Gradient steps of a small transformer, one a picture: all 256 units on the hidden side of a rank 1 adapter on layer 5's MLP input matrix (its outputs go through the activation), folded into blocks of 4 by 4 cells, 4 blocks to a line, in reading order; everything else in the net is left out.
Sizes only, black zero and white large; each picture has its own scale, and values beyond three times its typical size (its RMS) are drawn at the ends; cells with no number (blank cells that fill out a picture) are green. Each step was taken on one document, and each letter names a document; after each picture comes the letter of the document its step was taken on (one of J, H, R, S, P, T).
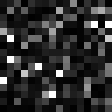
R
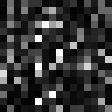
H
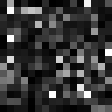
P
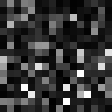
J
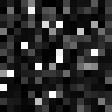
H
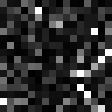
J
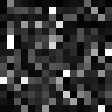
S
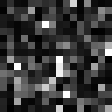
P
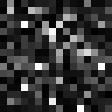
S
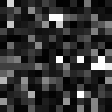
J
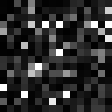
R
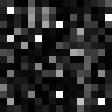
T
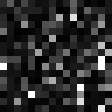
J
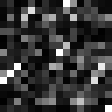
P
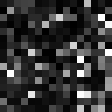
J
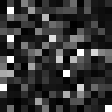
P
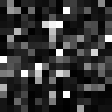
R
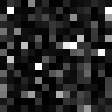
T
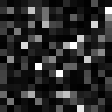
T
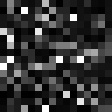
S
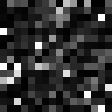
S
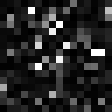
H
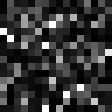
P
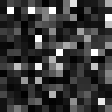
H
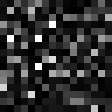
T
